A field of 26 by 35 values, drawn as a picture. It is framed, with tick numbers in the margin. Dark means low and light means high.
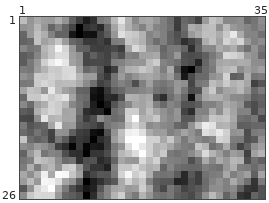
The ninth with the highest average is the bottom middle. The histogram is bell-shaped. There is no overall slope. Upright stripes repeat 3 times across the table. On average the colour sits 50% of the way up the scale.
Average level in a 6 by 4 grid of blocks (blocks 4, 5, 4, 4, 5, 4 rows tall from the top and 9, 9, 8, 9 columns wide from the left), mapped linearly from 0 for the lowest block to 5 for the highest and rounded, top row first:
2 2 1 4
5 1 1 3
5 0 1 3
3 2 3 4
2 2 4 3
5 2 0 2
